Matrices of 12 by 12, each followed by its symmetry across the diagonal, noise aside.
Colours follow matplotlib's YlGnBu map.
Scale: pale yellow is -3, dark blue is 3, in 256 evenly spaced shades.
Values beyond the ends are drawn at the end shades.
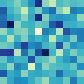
neither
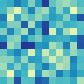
symmetric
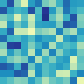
symmetric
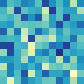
neither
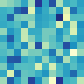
neither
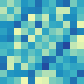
symmetric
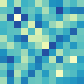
symmetric
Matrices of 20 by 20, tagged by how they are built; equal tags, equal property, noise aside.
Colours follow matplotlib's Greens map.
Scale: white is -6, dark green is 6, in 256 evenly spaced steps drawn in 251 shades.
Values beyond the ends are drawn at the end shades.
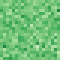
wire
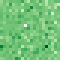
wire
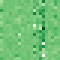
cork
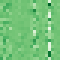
cork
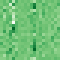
cork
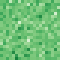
wire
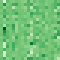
cork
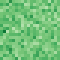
wire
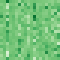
cork
